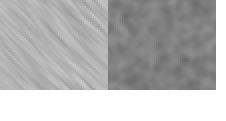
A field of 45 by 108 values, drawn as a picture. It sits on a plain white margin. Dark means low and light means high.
It is made of 1 by 2 panels. Panel 1,1: high, slanting down to the right, faint in contrast. Panel 1,2: middling, blotchy, faint in contrast.
